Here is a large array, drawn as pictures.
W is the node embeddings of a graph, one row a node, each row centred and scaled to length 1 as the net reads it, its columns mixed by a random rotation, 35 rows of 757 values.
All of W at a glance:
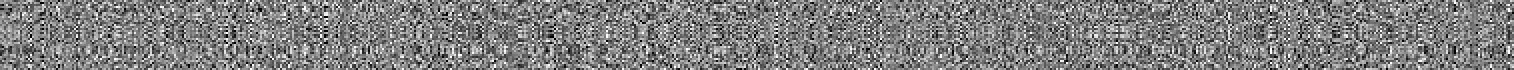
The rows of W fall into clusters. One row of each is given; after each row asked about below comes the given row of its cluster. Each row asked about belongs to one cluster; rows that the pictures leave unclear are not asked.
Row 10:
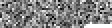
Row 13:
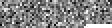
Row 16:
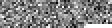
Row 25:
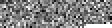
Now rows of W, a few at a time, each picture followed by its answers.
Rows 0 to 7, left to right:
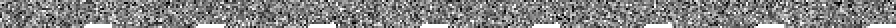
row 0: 10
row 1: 16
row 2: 25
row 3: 13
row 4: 25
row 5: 25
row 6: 16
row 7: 16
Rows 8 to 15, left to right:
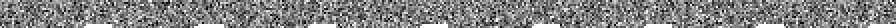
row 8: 13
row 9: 16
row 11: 25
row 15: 13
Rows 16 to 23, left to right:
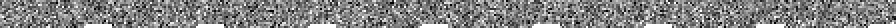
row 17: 13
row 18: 13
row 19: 16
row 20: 10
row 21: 13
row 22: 16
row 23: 25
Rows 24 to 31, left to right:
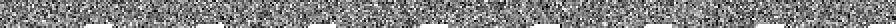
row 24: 25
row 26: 25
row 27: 16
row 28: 16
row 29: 13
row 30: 16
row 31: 25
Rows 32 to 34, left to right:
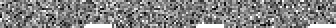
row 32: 10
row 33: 10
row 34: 16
